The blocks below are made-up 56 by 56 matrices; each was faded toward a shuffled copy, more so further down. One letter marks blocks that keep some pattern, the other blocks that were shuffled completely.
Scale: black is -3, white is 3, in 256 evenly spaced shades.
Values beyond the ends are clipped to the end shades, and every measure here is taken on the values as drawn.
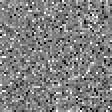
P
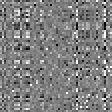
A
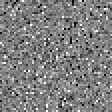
P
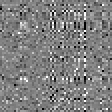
A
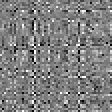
A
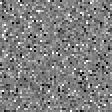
P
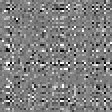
A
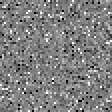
P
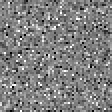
P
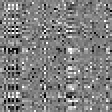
A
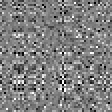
A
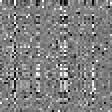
A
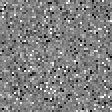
P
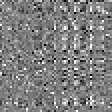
A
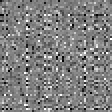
A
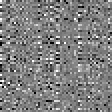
A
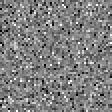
P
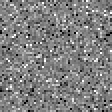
P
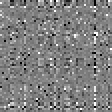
A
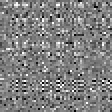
A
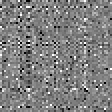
A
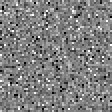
P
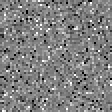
P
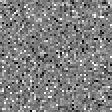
P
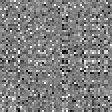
A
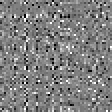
A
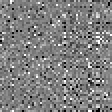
A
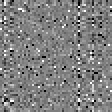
A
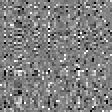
A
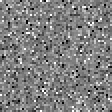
P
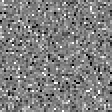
P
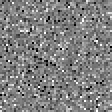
P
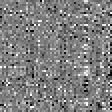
A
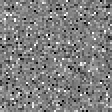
P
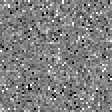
P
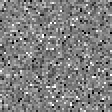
P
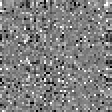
A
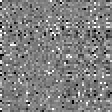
A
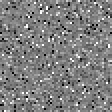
P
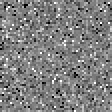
P
